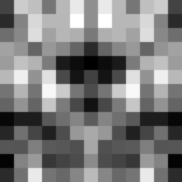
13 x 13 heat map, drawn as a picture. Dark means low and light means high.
The top middle is the ninth with the highest average. The ninth with the lowest average is the centre. The left and right halves mirror each other.
